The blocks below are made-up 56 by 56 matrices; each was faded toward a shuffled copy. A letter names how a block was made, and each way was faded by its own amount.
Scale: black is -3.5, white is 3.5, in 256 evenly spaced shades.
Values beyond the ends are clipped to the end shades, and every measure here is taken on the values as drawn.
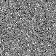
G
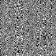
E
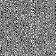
E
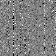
E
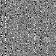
E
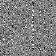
E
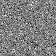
G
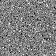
G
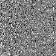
E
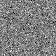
G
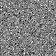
G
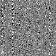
E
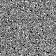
G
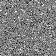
G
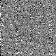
E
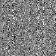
E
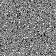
G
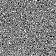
G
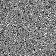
G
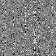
E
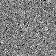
G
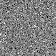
G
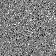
G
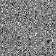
E
